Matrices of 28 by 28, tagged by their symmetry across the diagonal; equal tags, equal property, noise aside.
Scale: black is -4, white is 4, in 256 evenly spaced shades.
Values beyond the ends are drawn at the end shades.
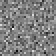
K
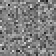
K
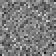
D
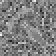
D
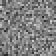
K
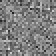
D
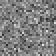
K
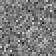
D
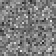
D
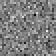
K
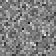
D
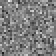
K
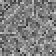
D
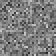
D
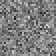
K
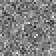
D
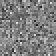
K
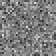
D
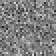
K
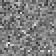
K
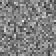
K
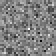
D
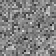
D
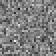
K
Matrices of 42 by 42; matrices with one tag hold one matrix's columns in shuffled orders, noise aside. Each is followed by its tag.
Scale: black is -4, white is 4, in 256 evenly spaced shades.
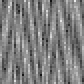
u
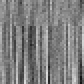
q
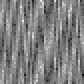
u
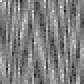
u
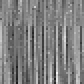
q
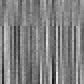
q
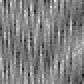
u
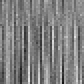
q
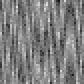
u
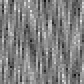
u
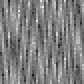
u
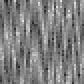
u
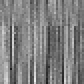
q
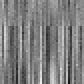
q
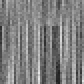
q
